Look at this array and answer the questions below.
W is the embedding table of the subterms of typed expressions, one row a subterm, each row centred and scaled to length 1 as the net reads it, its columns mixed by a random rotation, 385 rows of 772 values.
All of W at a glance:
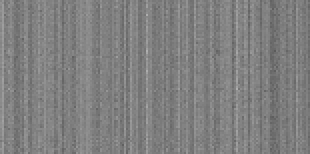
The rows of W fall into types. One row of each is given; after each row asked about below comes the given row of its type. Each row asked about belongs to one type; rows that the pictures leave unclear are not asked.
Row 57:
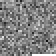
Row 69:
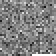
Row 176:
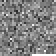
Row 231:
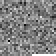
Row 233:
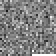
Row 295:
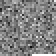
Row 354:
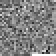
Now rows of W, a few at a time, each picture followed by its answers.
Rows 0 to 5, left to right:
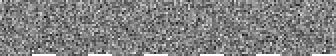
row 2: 354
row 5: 354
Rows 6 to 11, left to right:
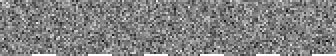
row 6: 57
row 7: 57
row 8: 354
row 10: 295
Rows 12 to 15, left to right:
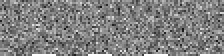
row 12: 176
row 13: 69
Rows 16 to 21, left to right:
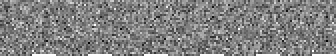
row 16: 233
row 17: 69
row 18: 69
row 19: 176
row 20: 233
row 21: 233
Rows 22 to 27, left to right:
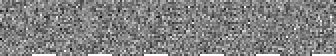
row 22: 233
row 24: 233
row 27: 233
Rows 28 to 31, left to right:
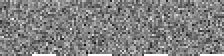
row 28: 231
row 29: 57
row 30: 233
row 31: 231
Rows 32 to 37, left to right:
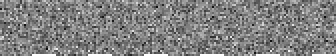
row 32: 231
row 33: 69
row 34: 69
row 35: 176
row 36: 57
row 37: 176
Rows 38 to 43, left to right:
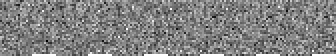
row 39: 354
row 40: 233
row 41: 69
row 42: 69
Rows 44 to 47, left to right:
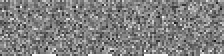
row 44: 231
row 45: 231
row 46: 233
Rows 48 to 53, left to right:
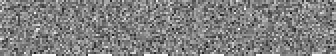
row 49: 233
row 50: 354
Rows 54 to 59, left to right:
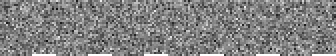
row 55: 57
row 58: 231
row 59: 231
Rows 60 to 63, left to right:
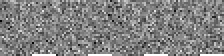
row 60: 69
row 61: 231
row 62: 295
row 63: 233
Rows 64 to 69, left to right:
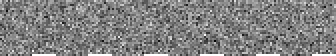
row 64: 233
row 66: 57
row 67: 57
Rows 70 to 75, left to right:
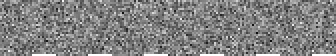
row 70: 176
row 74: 57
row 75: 233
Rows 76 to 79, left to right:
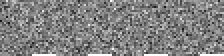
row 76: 295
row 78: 69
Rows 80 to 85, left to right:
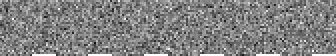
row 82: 295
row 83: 69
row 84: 69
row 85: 233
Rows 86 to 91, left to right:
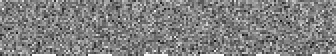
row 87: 233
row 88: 354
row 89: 57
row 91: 295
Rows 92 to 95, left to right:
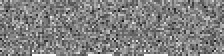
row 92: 233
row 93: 354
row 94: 233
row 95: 57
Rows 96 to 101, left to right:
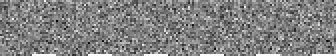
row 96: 354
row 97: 69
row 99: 231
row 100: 231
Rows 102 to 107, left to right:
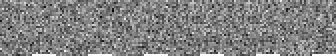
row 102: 69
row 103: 176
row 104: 295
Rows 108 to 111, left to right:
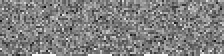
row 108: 69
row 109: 176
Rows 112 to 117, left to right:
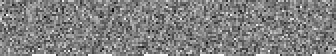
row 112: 176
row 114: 295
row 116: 176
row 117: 231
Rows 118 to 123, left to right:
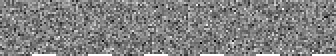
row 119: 57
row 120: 69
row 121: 69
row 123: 69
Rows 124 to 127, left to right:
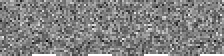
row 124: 57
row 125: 176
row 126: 176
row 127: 295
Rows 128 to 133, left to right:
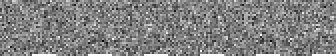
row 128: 295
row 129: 57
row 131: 233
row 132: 57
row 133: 176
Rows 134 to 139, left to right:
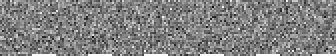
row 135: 57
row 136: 233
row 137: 69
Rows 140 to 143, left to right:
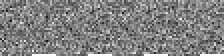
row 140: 233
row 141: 354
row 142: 354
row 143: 231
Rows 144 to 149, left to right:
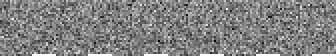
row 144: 231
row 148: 69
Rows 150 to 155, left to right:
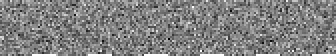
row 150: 231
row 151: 354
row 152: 69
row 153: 233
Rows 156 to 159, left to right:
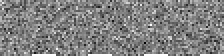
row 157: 69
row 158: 69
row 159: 231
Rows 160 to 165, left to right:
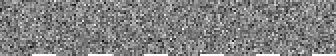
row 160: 295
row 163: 233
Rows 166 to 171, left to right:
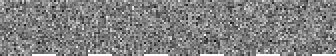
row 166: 231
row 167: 233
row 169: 57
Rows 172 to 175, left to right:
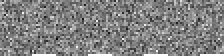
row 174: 176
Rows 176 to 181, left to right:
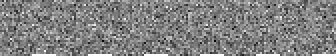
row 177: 176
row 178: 69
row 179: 69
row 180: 69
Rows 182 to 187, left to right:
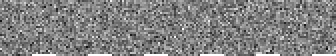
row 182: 69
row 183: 295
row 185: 233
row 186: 354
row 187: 231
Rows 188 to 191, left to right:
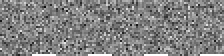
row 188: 69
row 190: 231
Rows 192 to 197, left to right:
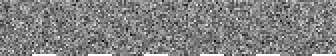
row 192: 233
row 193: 57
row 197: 295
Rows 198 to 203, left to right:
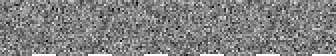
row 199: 295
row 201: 69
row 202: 295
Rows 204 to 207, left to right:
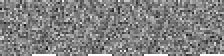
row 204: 231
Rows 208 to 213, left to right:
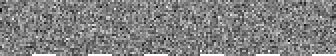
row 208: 295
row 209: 176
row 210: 69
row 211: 233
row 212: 176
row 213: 231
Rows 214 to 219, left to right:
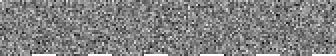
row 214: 57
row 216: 233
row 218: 231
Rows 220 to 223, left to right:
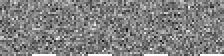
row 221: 57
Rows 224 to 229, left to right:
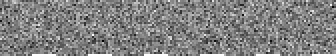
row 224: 295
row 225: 57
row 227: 57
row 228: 354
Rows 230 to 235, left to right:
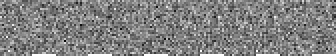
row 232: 69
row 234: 233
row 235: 231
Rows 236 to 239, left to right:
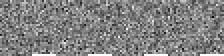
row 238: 233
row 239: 295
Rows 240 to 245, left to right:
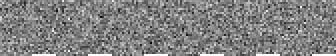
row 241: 295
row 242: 57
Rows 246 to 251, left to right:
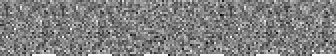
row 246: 233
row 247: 233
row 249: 231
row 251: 233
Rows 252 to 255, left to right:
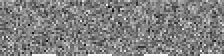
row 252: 57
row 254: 295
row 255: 233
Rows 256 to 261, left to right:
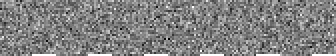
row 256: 57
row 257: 354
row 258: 69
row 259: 233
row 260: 233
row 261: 295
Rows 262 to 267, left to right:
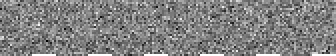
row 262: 57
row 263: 69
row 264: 69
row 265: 69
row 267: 354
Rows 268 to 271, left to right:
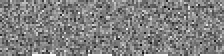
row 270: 57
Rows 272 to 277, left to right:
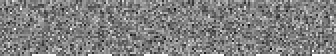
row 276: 231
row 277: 233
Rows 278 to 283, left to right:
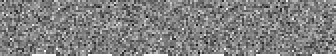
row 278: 176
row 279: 69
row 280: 176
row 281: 57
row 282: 69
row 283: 295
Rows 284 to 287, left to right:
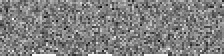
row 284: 233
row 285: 69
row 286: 57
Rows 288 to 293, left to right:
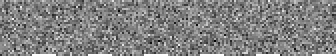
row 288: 231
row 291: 57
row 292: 354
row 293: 231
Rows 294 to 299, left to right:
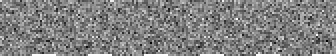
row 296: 57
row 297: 295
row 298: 231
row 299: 57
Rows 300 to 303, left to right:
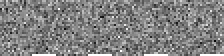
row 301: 69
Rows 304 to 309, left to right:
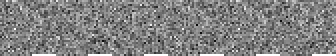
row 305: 57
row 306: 69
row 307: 57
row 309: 295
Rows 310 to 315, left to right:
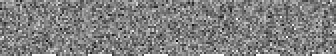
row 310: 57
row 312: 69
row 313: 231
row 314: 233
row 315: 233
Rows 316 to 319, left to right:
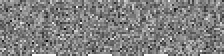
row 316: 233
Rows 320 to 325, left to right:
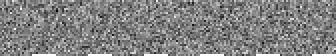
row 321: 295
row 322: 354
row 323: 231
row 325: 231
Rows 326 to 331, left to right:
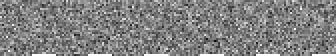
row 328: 231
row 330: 233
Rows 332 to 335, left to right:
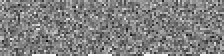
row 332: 176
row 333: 231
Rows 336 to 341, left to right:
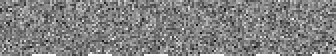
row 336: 295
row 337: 354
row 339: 57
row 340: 295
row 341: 231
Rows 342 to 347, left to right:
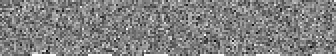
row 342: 354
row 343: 233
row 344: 233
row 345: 57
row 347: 295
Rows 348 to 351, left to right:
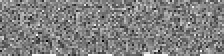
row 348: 57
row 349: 69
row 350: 354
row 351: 233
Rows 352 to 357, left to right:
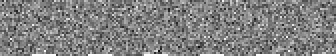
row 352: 176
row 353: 231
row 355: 295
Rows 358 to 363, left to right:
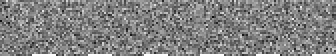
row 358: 295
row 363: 231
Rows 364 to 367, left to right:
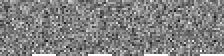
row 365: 295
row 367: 233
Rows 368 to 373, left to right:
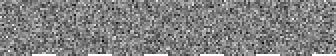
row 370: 57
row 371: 69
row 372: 57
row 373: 354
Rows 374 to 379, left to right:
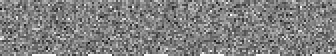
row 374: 231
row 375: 69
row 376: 231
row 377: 354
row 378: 176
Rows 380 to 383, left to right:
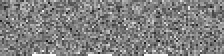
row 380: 354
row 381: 354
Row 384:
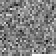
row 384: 354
